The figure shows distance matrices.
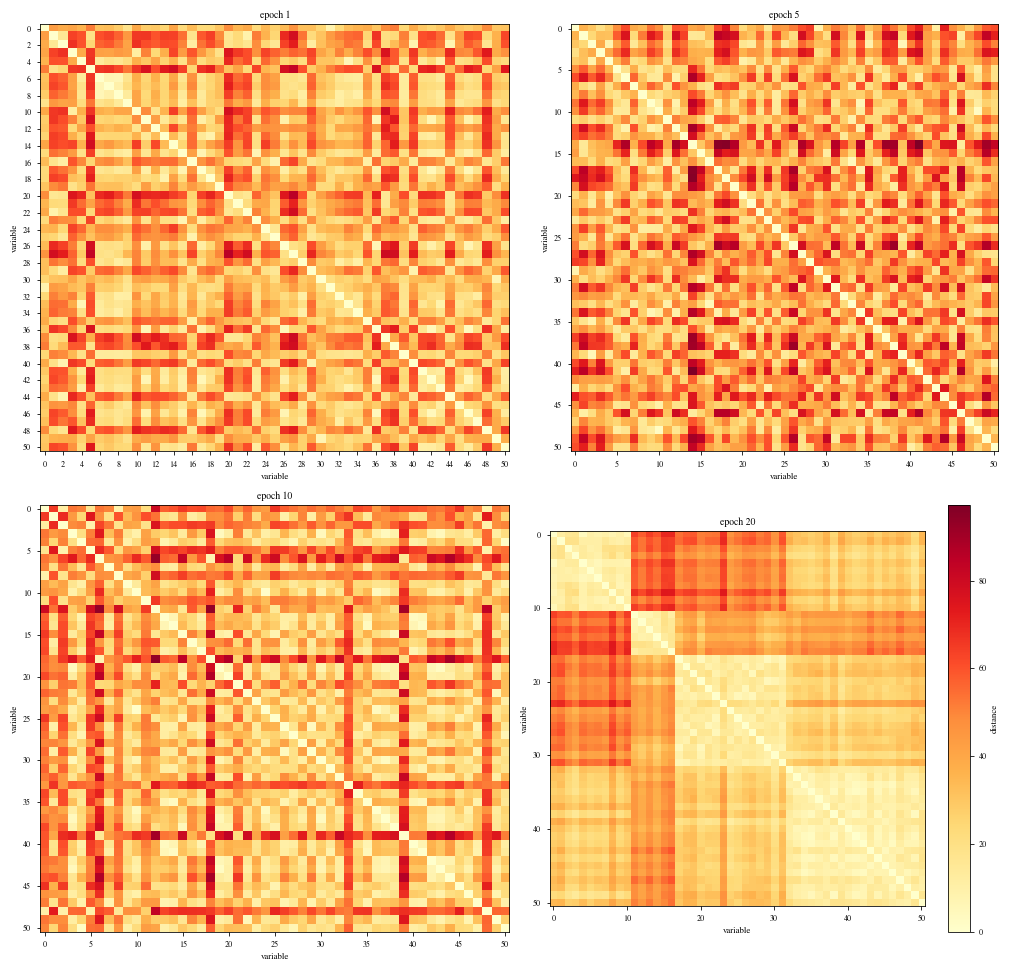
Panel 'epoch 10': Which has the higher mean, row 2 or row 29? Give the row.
2
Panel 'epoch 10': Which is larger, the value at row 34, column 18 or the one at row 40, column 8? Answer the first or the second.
the first
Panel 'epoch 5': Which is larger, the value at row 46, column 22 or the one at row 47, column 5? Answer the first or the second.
the first
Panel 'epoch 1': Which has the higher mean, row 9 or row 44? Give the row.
44
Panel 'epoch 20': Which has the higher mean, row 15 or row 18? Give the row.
15
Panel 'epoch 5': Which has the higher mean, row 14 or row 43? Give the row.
14
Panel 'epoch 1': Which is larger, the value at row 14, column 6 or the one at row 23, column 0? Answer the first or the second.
the first
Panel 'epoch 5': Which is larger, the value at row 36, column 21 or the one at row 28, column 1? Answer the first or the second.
the second
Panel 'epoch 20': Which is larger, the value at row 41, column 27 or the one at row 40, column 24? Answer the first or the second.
the first
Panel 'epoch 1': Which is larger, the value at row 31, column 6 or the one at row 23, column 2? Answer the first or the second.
the second
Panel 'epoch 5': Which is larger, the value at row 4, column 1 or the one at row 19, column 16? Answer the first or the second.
the second
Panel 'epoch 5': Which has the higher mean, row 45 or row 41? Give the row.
41
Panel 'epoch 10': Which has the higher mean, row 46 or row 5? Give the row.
5
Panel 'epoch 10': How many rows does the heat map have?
51
